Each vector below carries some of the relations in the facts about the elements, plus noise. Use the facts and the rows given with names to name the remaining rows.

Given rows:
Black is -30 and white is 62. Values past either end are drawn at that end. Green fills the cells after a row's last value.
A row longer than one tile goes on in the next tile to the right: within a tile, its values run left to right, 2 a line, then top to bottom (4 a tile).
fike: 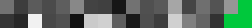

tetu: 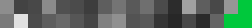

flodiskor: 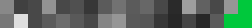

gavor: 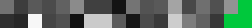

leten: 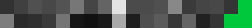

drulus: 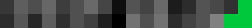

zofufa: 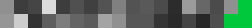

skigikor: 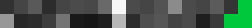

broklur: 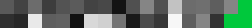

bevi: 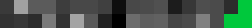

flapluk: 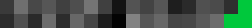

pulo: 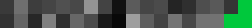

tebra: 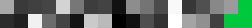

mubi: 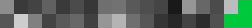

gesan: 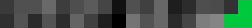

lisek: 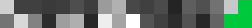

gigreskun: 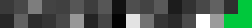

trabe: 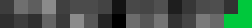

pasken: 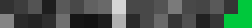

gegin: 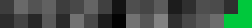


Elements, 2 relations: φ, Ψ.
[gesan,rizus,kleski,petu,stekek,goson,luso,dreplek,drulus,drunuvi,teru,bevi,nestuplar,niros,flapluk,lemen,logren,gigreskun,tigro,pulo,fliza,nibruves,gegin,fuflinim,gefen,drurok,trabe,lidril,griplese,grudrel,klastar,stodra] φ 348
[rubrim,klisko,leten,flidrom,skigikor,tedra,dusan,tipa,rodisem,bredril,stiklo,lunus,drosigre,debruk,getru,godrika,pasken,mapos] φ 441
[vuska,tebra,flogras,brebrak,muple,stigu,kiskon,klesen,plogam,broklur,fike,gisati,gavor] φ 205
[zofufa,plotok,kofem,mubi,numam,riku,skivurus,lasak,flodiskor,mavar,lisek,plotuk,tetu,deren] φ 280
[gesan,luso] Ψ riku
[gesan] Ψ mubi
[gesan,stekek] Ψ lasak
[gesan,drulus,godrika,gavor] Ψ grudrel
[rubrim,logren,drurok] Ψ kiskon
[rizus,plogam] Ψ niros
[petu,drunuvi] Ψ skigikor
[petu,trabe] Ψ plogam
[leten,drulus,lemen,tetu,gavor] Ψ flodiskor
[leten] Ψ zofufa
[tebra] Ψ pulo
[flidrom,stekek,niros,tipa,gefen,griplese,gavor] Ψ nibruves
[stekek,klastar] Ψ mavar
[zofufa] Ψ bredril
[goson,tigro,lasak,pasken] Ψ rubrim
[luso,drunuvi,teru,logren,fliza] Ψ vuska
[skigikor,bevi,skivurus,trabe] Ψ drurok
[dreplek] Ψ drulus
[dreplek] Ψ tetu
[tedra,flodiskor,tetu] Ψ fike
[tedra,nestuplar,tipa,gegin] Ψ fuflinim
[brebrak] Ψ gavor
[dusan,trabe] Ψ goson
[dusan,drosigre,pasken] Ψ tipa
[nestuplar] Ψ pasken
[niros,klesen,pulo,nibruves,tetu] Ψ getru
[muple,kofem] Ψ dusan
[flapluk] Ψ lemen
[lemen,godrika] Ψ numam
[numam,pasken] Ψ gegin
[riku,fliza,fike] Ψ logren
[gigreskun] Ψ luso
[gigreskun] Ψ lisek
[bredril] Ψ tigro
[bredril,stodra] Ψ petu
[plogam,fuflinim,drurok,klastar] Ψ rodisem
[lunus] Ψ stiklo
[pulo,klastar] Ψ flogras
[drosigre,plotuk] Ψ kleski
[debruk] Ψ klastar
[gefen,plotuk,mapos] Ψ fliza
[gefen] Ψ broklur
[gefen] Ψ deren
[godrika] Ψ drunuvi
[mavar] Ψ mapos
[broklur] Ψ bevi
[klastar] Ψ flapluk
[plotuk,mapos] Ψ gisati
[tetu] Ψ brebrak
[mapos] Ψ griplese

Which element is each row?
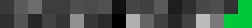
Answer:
luso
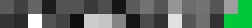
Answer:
gisati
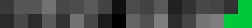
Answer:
nestuplar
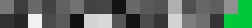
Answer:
stigu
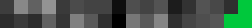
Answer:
tigro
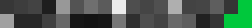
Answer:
debruk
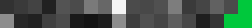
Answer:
getru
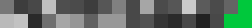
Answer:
skivurus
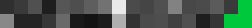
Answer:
klisko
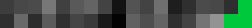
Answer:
dreplek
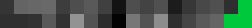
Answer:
goson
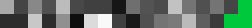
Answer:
muple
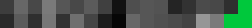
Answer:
rizus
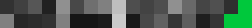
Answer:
drosigre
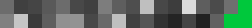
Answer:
plotuk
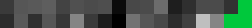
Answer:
teru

